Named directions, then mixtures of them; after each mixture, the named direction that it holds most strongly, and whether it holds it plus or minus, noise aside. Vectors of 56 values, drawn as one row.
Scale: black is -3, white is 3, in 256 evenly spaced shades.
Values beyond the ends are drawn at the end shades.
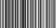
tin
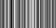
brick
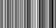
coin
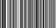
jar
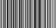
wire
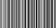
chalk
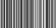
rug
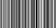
chalk, plus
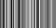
brick, plus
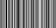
wire, minus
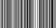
coin, plus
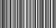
chalk, minus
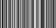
wire, minus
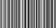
chalk, plus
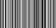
rug, minus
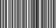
rug, minus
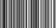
coin, minus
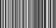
rug, minus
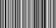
rug, minus
